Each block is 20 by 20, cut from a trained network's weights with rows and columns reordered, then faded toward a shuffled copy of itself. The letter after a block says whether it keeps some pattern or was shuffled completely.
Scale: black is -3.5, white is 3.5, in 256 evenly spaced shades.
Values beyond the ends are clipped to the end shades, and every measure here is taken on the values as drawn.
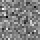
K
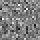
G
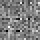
G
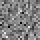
K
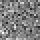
K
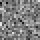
K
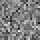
K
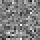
G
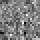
G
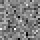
K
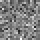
K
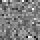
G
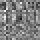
G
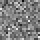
K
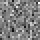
K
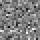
K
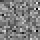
G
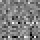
G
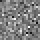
K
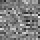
G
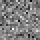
K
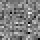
G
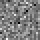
K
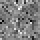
K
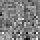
G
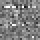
G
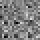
G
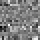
G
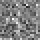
G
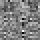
G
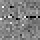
G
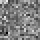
G
